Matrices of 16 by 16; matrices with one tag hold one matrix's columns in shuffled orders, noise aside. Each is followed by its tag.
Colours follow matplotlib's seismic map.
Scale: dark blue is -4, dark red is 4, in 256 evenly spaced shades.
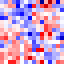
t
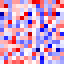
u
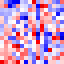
t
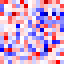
u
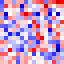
u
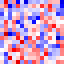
t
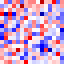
u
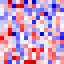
t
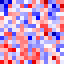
t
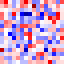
u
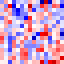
t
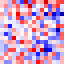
u
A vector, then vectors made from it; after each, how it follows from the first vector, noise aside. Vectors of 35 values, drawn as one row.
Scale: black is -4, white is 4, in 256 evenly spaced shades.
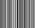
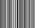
copied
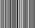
reversed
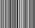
reversed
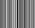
copied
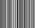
copied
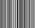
copied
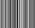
reversed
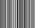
copied
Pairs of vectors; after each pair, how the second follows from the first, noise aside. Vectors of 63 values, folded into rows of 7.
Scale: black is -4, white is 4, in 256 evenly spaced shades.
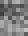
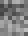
copied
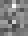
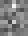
copied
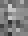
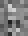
copied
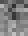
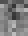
copied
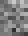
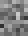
shuffled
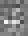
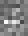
copied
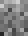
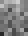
copied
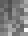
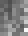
copied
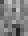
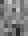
copied
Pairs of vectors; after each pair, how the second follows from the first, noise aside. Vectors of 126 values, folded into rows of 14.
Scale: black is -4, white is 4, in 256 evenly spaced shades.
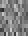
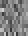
negated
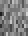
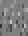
partly zeroed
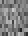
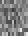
negated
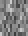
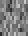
negated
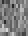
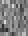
negated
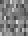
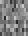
negated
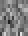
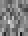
negated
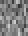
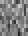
negated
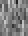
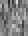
negated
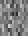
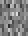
negated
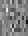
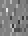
partly zeroed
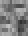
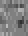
partly zeroed
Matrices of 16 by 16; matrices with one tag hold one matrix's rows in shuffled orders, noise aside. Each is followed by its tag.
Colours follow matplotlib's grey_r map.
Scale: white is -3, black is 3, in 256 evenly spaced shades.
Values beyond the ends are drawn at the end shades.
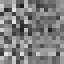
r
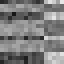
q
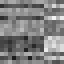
q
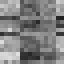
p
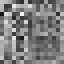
r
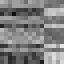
q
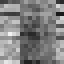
p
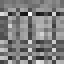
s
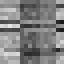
p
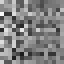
r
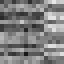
q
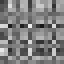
s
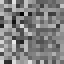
r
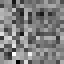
r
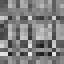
s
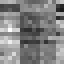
p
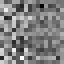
r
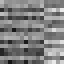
q
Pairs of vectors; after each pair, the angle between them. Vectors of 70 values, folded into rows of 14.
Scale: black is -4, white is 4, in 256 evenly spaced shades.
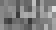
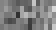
nearly parallel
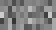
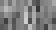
orthogonal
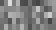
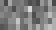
orthogonal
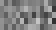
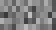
partly aligned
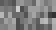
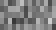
orthogonal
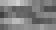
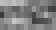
nearly parallel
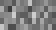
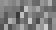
orthogonal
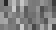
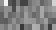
nearly opposite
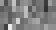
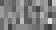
partly opposed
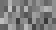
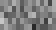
partly aligned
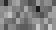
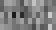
orthogonal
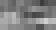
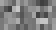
partly aligned
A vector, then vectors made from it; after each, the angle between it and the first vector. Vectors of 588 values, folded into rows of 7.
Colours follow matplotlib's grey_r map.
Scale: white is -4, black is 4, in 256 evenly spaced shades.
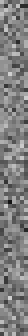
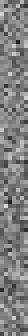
nearly parallel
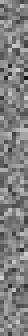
orthogonal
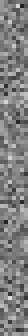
partly aligned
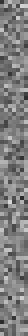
nearly opposite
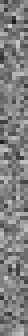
partly opposed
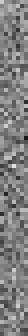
partly aligned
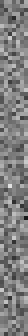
partly opposed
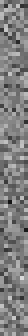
nearly parallel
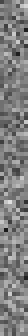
partly opposed
